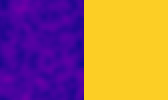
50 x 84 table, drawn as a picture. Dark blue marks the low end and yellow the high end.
The table splits into one row of 2 panels. Panel 1,1: very low, blotchy, faint in contrast. Panel 1,2: very high, flat.
